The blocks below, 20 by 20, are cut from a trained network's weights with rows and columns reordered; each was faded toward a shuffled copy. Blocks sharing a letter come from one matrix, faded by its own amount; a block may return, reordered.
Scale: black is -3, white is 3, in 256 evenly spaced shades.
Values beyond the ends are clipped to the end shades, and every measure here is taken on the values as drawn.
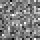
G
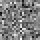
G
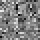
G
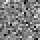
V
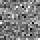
V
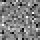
V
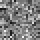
G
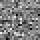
V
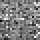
V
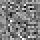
G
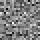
G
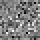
V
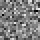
G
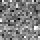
V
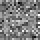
V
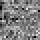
V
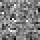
V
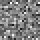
V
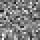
G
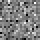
V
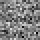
V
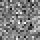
V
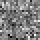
V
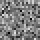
G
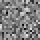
G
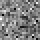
V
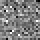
V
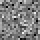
V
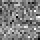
V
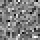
G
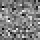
V
